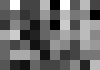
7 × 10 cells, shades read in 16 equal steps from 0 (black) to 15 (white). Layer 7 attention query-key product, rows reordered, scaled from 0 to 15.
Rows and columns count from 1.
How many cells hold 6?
8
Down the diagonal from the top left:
6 6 5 2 3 7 5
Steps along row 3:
up down down up down up down up down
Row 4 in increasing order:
1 2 6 7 8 8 10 10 11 12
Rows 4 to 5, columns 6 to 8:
7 10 8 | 9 8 4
